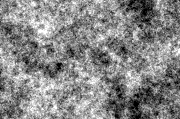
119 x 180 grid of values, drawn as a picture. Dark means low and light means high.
Mirror symmetry: none. Histogram: bell-shaped. Odd rows or columns: none. Ninth with the lowest average: bottom right. Grain: blotchy.
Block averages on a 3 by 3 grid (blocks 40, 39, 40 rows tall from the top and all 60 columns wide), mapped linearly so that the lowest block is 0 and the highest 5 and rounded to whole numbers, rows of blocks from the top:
5 4 1 | 3 3 4 | 5 4 0
